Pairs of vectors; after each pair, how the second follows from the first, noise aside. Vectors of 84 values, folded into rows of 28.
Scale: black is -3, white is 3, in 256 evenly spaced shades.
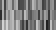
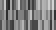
reversed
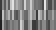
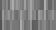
shrunk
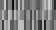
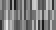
reversed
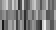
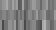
shrunk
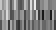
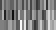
reversed
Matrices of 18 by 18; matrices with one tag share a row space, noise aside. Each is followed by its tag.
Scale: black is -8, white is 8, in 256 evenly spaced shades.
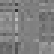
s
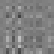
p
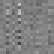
p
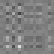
p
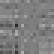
s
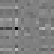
s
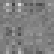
p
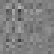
p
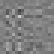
p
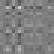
p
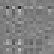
p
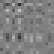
p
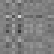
p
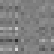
s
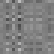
p
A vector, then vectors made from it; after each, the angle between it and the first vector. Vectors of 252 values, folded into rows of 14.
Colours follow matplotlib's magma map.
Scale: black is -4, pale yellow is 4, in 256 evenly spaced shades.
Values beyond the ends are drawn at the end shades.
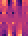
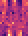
nearly parallel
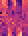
nearly parallel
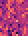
partly opposed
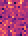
partly opposed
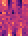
nearly parallel
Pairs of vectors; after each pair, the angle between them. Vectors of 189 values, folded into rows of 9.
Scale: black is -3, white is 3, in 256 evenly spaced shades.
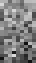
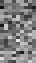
partly opposed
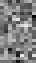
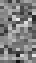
nearly parallel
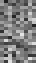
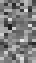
orthogonal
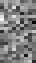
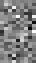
partly aligned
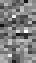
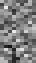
partly aligned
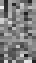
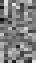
nearly opposite
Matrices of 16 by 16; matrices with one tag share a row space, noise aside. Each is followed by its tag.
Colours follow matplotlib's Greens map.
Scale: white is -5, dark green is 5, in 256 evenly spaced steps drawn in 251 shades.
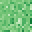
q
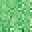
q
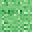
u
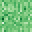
u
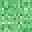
u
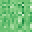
q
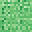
u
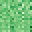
q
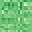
u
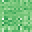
u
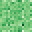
q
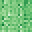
u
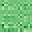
u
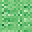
u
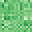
u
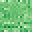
u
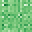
u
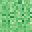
q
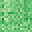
u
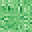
u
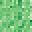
q
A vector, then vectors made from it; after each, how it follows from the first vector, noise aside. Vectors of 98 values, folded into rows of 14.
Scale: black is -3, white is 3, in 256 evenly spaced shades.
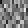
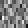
reversed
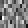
reversed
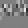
partly zeroed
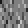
partly zeroed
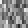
sign-scrambled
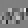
partly zeroed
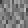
shrunk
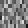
reversed
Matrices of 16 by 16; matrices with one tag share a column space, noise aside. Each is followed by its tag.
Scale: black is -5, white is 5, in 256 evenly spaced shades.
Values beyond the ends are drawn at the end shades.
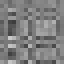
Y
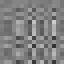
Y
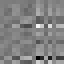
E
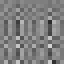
Y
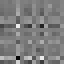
E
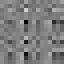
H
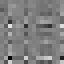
E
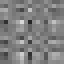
H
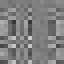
Y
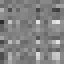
H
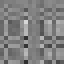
Y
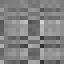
Y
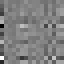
E
